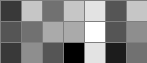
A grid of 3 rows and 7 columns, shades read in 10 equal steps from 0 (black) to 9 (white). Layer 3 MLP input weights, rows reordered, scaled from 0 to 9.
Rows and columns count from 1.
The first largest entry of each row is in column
5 5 5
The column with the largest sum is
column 5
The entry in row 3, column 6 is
1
